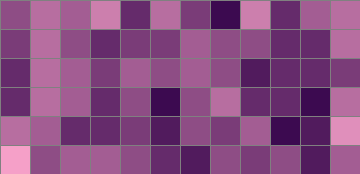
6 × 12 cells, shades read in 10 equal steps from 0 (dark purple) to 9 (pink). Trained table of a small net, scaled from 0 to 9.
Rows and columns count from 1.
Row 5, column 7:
4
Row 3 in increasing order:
1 2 2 2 3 3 4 4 5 5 5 6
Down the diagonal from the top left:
4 6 5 2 3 2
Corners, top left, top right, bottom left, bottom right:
4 6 9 5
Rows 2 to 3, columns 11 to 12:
2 6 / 2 3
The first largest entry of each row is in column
4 2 2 2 12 1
